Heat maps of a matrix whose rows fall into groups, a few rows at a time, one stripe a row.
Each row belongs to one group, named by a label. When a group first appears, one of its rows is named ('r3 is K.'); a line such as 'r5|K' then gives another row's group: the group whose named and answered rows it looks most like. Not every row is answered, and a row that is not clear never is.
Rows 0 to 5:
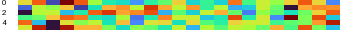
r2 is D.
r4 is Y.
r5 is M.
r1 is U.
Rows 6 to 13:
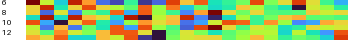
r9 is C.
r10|Y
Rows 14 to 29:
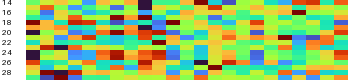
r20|D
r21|Y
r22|U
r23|M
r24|D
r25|D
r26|Y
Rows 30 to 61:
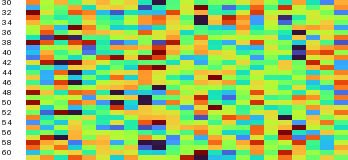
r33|Y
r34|Y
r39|U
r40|U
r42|M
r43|U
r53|Y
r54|U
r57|M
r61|C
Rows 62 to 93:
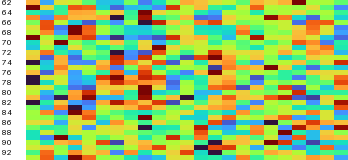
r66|U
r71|U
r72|U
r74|D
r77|D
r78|D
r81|Y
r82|D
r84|M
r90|C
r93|M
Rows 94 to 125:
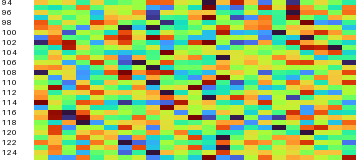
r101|D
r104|U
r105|C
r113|Y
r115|U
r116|M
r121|C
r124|U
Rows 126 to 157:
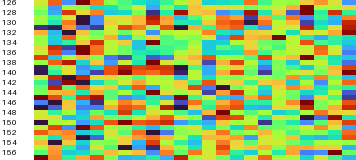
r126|M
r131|D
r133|C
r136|M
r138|Y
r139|D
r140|D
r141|M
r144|Y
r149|Y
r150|D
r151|M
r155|U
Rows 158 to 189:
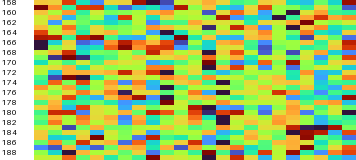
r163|Y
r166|D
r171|Y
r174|C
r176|C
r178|U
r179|C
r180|Y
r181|C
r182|C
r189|Y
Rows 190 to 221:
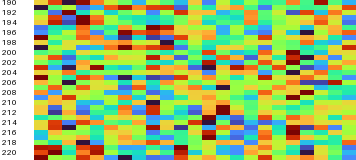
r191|D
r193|M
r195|U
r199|D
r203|Y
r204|Y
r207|C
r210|U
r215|M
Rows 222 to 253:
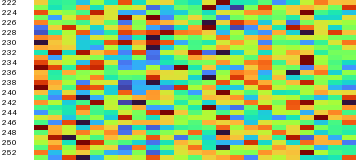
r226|Y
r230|D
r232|C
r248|C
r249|M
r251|C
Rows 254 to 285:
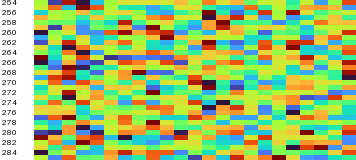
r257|Y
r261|U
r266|D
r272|Y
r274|C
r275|Y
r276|Y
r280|D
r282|M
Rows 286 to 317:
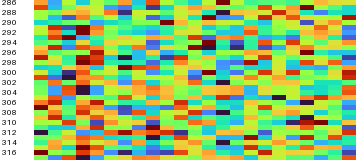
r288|C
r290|U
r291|M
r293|Y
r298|M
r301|Y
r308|C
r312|D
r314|C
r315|M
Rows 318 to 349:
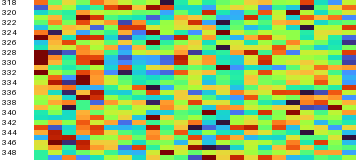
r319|D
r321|M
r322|C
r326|Y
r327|C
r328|Y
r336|Y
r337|M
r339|Y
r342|C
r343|Y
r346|M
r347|C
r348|U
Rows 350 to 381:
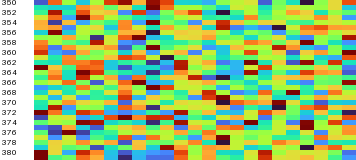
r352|C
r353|M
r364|M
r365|C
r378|C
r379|U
